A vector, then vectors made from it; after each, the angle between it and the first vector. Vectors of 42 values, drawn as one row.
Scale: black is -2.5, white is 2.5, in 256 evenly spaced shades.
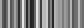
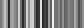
nearly opposite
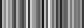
partly opposed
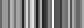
nearly opposite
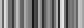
orthogonal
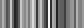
partly opposed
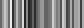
orthogonal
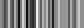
nearly parallel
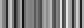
orthogonal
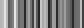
orthogonal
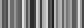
nearly parallel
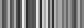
nearly parallel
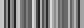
partly opposed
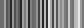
orthogonal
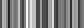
nearly opposite
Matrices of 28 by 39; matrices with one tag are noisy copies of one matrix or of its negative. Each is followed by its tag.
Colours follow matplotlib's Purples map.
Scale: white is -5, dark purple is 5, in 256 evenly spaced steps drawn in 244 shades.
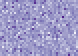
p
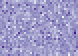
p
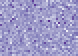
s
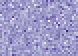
s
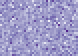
s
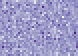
p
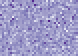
s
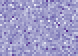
s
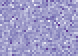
s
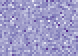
s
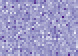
p
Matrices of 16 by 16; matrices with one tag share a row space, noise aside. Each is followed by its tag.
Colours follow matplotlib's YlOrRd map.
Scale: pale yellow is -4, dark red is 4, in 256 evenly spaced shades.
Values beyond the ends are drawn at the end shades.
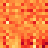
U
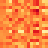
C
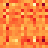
U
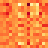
C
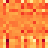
U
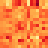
C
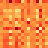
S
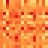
U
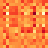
U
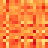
U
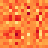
S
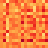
U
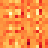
S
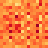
S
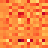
C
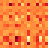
S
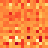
S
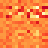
C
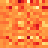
C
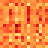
S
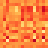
U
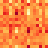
S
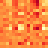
C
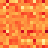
U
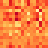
S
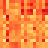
U
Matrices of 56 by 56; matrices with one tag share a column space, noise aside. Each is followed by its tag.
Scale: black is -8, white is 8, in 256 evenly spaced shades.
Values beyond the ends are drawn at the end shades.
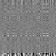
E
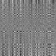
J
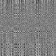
J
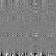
E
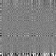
E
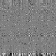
E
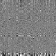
E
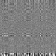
E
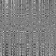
J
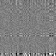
E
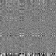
E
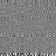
E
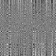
J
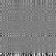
E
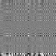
E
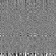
E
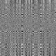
J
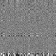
E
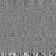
E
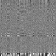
E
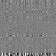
E
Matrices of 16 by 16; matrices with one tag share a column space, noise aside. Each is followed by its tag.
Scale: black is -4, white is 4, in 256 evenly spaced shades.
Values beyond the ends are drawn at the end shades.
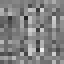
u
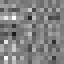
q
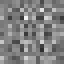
q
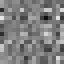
q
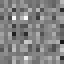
q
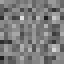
q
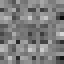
q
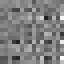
q
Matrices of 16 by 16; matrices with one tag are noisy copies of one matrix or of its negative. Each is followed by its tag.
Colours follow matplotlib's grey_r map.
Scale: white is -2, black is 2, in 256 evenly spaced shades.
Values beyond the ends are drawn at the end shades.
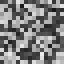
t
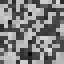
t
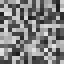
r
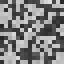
t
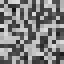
r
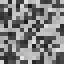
t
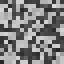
t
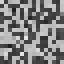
r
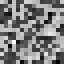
t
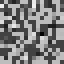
r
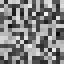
r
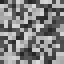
t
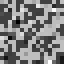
t
